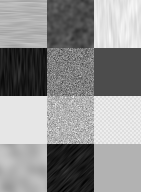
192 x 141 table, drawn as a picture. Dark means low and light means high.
It is made of 4 by 3 panels. Panel 1,1: high, streaked across, faint in contrast. Panel 1,2: low, blotchy, faint in contrast. Panel 1,3: very high, streaked downward, faint in contrast. Panel 2,1: very low, streaked downward, faint in contrast. Panel 2,2: middling, fine-grained. Panel 2,3: low, flat. Panel 3,1: very high, flat. Panel 3,2: high, fine-grained. Panel 3,3: very high, checkered, faint in contrast. Panel 4,1: high, smooth, faint in contrast. Panel 4,2: very low, slanting up to the right, faint in contrast. Panel 4,3: high, flat.
